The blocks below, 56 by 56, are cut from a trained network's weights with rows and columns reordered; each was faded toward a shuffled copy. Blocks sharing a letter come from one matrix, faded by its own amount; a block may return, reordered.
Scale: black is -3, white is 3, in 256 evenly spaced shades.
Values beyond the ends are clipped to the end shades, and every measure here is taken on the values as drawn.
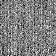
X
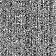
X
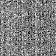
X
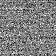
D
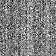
X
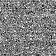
D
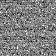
D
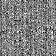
X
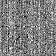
X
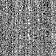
X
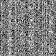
X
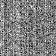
X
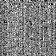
X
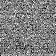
D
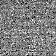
D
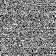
D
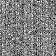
X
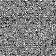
D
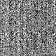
X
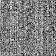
X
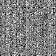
X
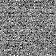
D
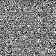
D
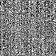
X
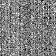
X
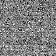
D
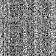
X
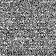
D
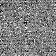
D
